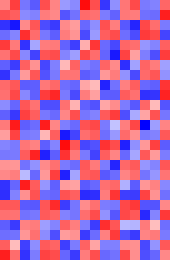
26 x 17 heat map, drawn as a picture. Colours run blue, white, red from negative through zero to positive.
No seam splits the table. The field is checkered. There is no overall slope. No row or column stands out. Overall the values sit about 50% of the way up the scale. The histogram has two humps.
